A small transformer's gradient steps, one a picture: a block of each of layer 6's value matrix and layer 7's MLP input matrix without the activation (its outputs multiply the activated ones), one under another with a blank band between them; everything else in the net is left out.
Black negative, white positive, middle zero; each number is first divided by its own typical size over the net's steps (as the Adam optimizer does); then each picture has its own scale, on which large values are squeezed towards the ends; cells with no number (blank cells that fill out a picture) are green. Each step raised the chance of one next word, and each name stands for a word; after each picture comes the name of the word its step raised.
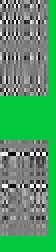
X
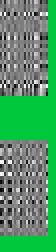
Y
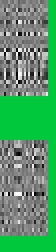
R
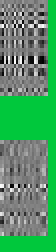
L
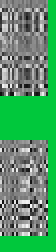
X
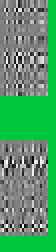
Y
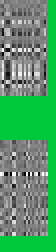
R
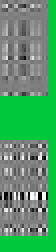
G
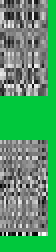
X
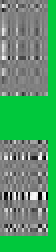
G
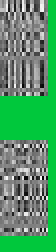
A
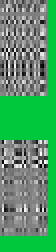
R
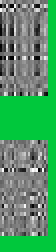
G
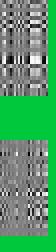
L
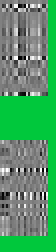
G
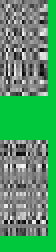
R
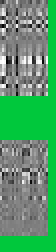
L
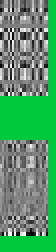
A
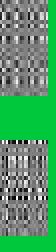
X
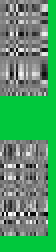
R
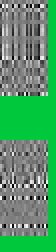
G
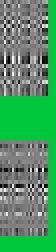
L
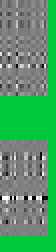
Y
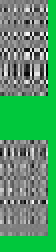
R
